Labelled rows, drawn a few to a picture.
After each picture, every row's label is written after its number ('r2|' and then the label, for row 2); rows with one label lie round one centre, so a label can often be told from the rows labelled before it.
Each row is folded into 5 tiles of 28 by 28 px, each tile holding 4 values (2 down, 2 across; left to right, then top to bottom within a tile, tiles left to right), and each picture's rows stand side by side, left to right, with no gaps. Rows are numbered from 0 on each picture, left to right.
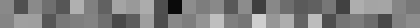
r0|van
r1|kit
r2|van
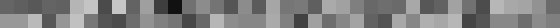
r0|van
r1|kit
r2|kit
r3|van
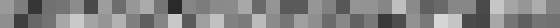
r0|kit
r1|kit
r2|van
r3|van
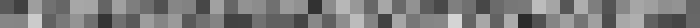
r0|van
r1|van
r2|kit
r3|van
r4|van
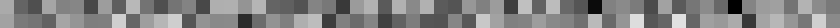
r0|kit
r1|van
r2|van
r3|kit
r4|kit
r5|kit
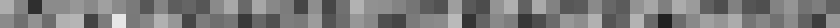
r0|kit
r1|van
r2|van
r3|van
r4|van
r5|van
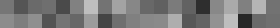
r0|van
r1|van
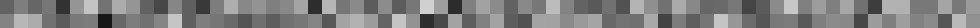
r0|van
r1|van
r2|kit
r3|kit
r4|van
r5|van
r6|kit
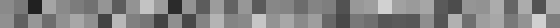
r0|kit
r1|kit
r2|van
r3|kit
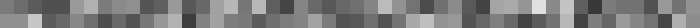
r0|van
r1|van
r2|van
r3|van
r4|kit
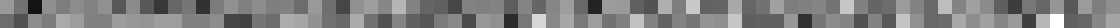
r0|kit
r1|van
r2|van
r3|kit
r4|kit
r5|van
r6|kit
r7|kit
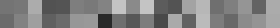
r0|van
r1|kit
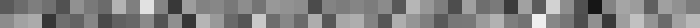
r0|van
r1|kit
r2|kit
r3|kit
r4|kit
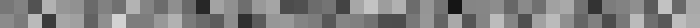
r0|kit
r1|van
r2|van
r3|kit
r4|kit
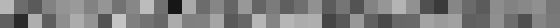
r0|kit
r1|kit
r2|van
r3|van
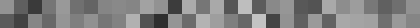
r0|kit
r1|kit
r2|kit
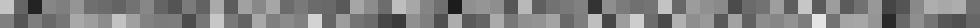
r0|kit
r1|kit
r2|van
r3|kit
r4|kit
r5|kit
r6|van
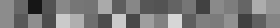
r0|kit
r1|van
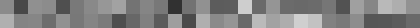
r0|van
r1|kit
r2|van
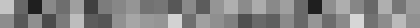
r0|kit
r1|van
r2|kit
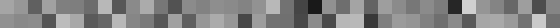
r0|kit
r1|kit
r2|kit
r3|kit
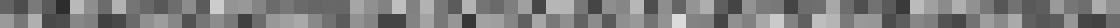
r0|van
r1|van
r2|van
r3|kit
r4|kit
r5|kit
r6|van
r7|van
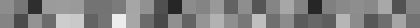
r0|kit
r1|kit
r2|kit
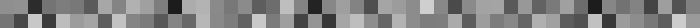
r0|kit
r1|kit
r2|kit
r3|kit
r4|kit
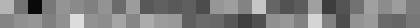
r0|kit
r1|van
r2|van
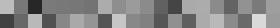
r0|kit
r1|kit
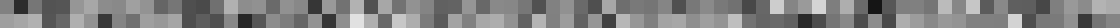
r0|van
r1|van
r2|kit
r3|kit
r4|kit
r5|van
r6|kit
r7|van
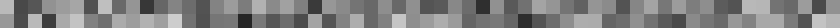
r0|kit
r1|van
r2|kit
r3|van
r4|van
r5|kit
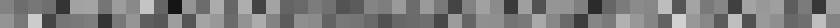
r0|van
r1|kit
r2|van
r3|kit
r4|kit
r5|kit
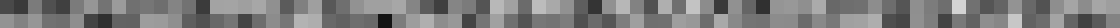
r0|van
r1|van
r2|van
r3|van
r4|kit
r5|van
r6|van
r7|van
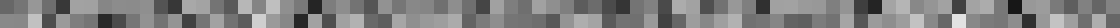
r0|van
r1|kit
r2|kit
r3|van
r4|van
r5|van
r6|kit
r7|kit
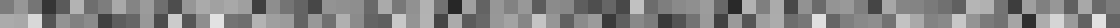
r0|van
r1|kit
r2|kit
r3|kit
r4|van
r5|kit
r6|kit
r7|kit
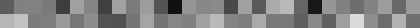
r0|van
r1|kit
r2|kit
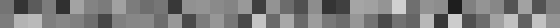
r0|van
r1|kit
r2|van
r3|kit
